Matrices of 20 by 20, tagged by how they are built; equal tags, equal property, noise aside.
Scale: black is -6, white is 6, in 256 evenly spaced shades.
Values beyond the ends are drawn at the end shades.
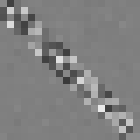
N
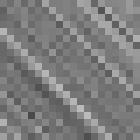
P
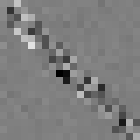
N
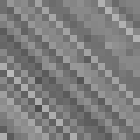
P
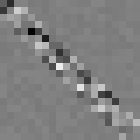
N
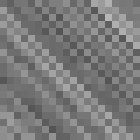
P
